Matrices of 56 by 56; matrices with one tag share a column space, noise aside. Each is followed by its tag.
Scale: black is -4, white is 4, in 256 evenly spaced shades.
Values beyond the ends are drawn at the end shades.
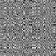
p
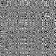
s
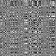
s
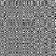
s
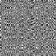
p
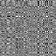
s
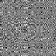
p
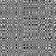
p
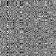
s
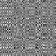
p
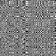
s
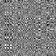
p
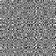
p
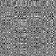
s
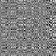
p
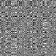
s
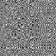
p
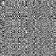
s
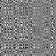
p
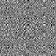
p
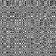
s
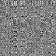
s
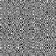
p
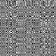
s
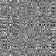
p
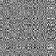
p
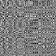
s
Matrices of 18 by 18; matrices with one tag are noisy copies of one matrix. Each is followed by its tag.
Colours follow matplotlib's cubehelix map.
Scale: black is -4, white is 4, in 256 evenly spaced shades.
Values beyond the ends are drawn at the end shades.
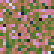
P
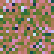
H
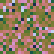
H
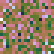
P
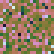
P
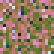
P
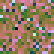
H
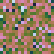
H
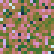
P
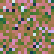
H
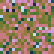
H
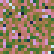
P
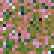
P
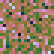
P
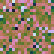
H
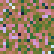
P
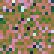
H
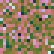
P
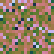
H
